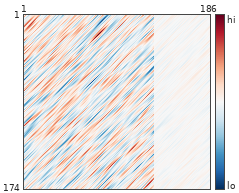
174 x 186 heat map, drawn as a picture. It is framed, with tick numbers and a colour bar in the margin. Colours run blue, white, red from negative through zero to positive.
Streaks slant up to the right. The right part is calmer, past a seam about 70% of the way across. No overall slope runs across the table. The halves do not mirror each other. Overall the values sit about 50% of the way up the scale.
